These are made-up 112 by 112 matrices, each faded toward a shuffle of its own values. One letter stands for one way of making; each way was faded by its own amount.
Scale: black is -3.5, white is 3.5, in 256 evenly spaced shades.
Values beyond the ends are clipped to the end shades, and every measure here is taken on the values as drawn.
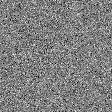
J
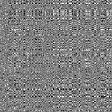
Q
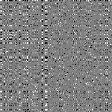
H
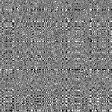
Q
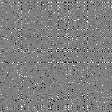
H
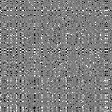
H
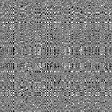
Q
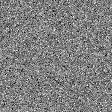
J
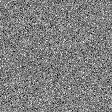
J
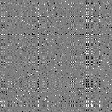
H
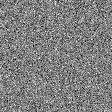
J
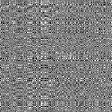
Q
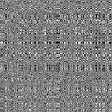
Q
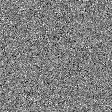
J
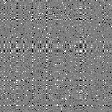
H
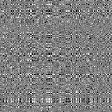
Q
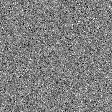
J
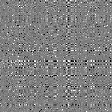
H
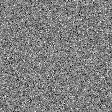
J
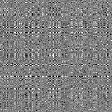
Q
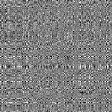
Q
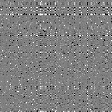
H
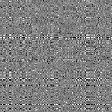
Q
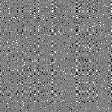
H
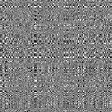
Q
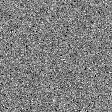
J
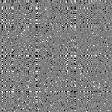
H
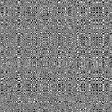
Q
